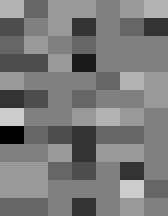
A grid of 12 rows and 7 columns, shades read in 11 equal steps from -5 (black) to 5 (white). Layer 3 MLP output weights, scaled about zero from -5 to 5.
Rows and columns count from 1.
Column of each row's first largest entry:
1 3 2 3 6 7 1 7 3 1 6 6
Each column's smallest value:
-5 -2 -2 -4 -1 -3 -3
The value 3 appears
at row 7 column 1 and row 11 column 6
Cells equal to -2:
6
